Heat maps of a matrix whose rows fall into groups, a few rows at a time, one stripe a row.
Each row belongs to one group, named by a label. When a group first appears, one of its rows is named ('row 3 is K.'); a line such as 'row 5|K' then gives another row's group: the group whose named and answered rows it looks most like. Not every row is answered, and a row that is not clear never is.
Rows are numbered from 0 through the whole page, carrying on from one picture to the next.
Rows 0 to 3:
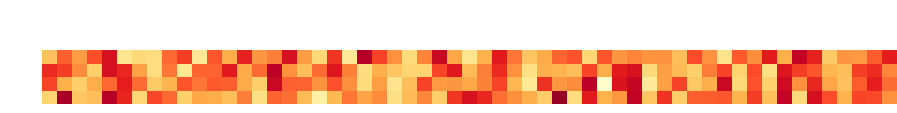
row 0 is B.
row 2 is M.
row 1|M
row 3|M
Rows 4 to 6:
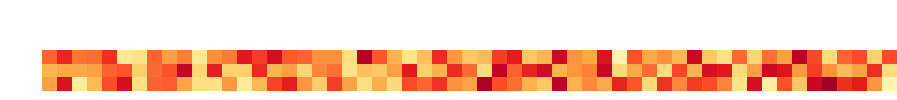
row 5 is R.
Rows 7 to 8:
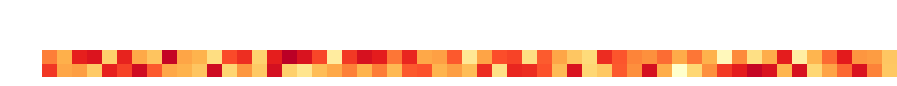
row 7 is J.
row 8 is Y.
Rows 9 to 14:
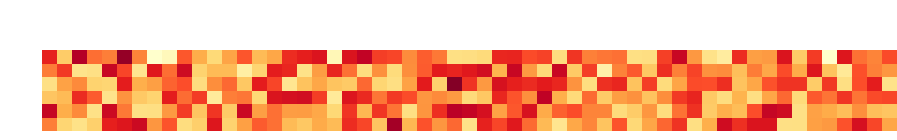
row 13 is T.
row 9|J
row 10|M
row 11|R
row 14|Y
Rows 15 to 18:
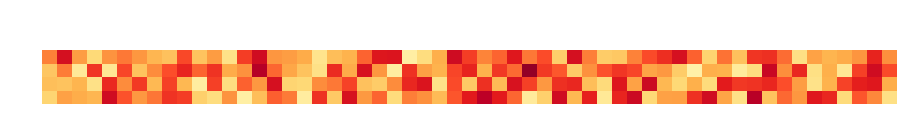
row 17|Y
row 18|M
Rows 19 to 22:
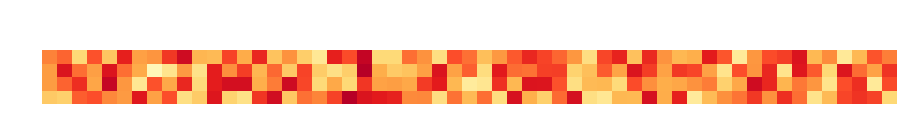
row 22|Y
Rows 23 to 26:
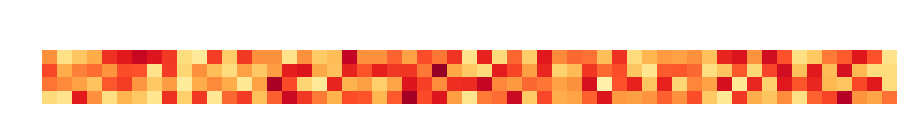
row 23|Y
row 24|J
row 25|M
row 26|J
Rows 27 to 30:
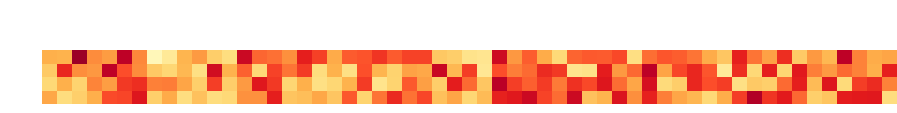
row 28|B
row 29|R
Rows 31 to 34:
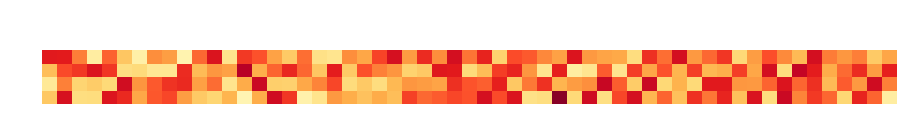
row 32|B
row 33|R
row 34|M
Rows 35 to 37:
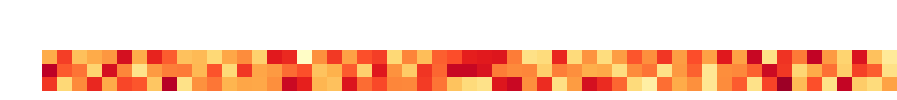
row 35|M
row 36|T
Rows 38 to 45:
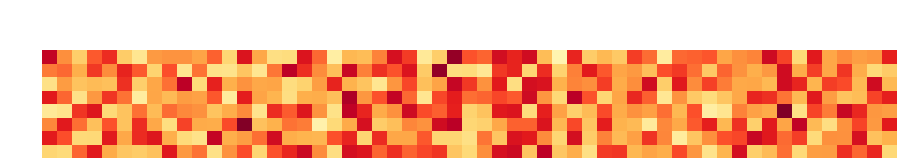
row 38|T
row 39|J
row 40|R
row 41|T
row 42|J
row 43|B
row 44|Y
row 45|J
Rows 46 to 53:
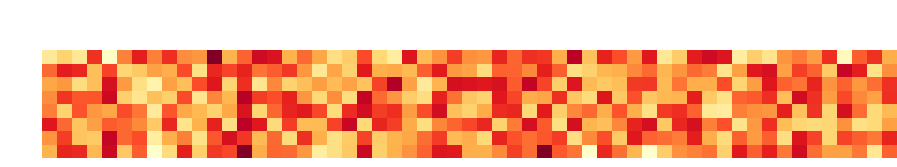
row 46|R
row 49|B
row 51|T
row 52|B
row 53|B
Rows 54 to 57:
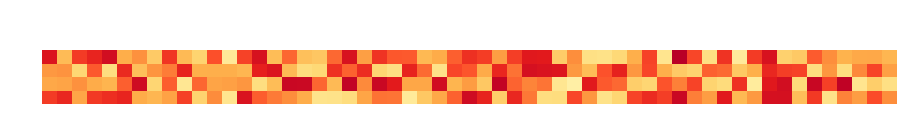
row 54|T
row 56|J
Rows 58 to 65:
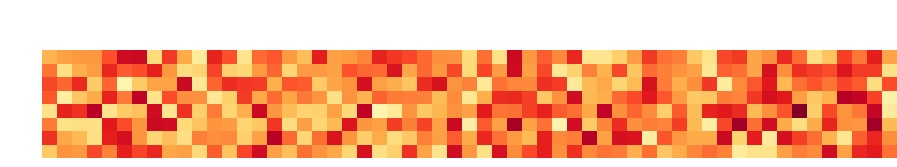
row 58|Y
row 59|Y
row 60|B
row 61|Y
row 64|M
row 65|R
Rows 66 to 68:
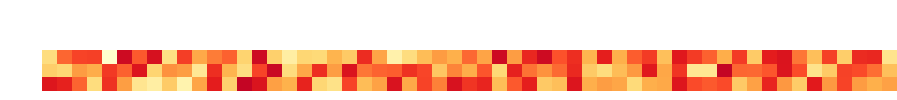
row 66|R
